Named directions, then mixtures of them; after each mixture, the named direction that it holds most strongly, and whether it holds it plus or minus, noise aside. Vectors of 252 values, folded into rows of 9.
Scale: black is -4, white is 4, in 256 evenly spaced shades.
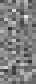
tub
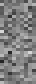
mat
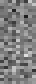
tub, minus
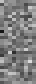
mat, minus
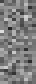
tub, plus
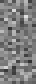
tub, plus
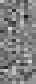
tub, minus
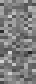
mat, minus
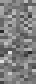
mat, minus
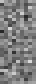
tub, minus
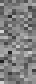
mat, plus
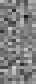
tub, minus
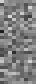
mat, minus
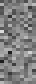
mat, plus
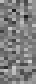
tub, minus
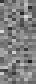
tub, plus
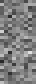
mat, plus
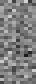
mat, minus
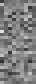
mat, plus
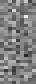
tub, plus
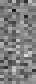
tub, minus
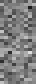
mat, plus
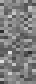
mat, minus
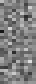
tub, minus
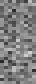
mat, plus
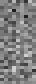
tub, minus
